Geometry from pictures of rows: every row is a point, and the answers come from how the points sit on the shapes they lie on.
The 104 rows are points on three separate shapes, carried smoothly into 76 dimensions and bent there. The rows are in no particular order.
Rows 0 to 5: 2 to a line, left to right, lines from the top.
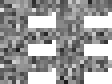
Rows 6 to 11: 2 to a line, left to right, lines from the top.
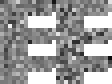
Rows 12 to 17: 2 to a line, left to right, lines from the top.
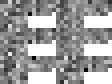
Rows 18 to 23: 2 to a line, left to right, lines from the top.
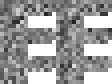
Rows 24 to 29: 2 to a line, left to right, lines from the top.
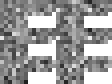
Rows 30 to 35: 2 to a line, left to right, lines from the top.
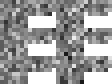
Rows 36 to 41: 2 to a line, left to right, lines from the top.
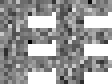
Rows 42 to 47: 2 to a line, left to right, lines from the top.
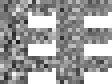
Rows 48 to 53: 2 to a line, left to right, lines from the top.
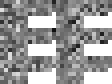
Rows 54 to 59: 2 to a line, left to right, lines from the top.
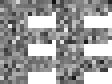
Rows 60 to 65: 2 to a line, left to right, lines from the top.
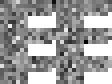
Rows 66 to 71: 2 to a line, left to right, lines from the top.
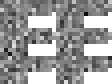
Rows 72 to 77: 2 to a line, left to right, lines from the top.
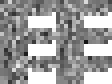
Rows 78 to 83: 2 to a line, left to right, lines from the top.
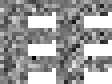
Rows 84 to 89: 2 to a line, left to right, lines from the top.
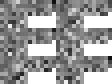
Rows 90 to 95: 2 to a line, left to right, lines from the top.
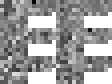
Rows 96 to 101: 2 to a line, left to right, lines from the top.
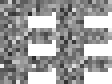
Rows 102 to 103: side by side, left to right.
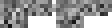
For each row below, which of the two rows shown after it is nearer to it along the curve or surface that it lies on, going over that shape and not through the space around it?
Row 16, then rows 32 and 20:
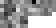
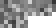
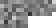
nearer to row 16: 20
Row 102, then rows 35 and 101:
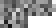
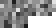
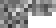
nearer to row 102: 101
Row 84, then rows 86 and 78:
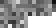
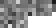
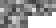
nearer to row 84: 86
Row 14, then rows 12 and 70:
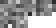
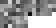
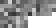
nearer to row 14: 12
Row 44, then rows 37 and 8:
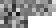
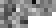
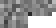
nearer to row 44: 37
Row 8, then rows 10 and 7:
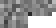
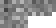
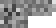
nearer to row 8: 10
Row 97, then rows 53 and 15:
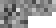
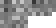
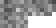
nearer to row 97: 53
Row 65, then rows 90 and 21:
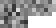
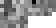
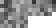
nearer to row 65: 90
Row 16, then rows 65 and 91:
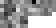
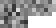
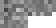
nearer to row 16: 65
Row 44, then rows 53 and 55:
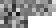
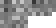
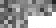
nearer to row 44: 53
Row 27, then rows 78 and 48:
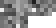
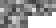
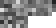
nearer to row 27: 78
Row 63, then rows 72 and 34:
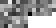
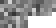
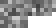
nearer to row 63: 72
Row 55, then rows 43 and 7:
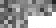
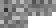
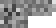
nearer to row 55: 43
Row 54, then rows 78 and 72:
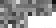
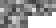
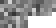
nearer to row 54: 72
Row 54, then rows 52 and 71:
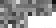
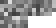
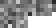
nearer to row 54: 71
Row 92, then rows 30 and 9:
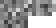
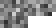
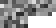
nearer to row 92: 30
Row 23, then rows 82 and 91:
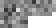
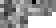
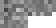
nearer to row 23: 82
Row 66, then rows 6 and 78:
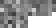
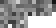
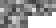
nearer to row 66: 6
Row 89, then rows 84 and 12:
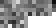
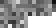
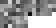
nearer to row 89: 84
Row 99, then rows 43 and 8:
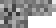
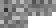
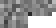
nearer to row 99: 43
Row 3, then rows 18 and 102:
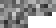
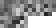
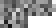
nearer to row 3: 18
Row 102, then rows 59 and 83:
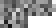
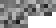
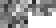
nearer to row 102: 83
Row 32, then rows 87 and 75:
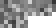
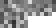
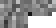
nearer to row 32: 87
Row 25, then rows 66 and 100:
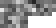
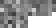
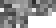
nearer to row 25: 100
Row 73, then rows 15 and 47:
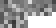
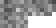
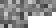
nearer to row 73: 47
